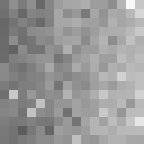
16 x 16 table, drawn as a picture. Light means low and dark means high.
Odd rows or columns: none. Stripes: none. Slope: up to the left. Grain: fine. Average level on the scale: 40%.
